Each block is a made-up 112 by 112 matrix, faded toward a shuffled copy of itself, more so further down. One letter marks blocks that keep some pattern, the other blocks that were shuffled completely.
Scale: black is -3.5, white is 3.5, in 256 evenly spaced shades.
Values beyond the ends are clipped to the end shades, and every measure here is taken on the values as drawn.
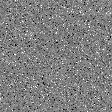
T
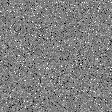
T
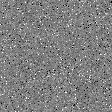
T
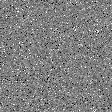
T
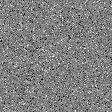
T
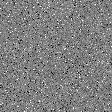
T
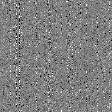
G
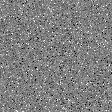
T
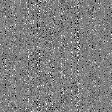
G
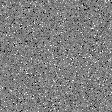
T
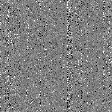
G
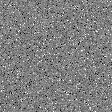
T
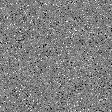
T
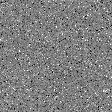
T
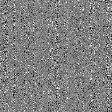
G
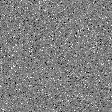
T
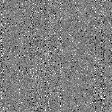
G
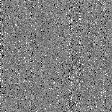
G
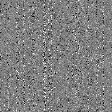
G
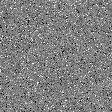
T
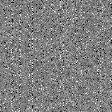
G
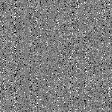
G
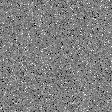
T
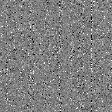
G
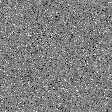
T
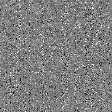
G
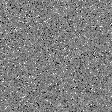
T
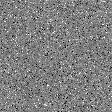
T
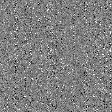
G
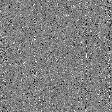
G
